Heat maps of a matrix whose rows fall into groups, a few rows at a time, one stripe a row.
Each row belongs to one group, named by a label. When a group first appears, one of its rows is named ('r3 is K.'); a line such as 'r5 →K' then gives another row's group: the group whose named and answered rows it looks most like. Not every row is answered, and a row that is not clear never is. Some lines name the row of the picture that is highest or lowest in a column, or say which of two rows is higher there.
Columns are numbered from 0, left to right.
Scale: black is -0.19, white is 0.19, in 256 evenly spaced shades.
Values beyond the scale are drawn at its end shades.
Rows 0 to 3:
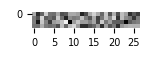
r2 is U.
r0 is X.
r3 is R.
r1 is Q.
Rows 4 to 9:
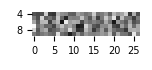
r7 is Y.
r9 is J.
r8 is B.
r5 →Q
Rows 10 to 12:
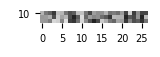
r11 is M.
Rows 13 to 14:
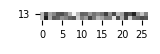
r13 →B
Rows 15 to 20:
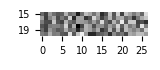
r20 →R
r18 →J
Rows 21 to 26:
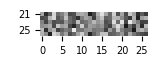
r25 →B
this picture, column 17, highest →25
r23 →Q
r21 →X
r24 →M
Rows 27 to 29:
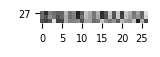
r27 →J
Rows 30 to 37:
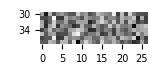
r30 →X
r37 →U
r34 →R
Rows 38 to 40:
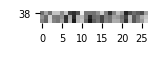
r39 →R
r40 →R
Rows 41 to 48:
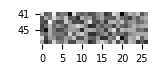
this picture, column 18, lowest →44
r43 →Q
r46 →R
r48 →X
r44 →R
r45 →Q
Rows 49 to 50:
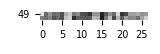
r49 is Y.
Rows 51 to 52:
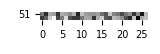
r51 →U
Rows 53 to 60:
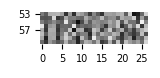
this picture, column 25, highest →55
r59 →U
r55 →J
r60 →J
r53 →R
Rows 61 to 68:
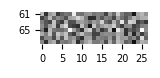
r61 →B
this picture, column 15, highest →63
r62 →R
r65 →B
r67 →J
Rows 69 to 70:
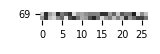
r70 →X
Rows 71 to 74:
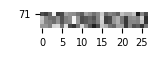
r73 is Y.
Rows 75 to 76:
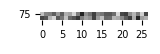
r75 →Y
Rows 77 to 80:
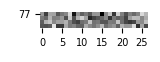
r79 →M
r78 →R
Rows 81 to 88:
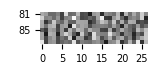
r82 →Y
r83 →X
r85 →B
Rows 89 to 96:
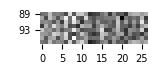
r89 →R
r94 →X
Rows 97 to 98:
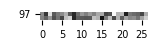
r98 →J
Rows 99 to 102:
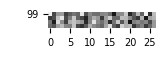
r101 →U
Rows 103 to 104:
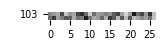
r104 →J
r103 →M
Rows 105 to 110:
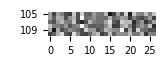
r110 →Q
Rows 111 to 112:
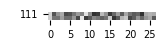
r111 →B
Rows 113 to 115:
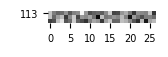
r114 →U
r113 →Y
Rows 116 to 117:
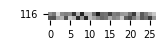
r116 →R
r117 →U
